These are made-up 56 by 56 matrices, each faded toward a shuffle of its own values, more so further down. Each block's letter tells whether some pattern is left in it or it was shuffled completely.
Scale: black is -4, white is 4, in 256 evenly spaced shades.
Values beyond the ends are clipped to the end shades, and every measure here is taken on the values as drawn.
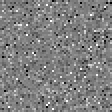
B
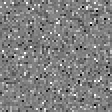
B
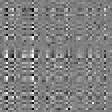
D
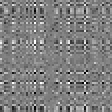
D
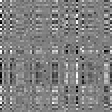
D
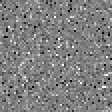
B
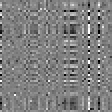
D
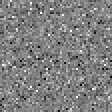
B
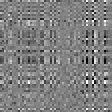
D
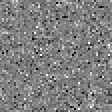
B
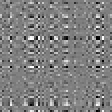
D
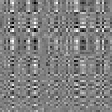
D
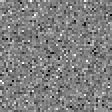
B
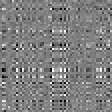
D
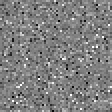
B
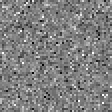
B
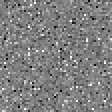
B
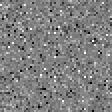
B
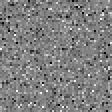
B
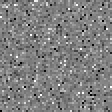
B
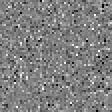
B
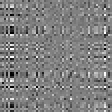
D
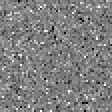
B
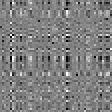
D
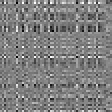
D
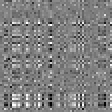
D
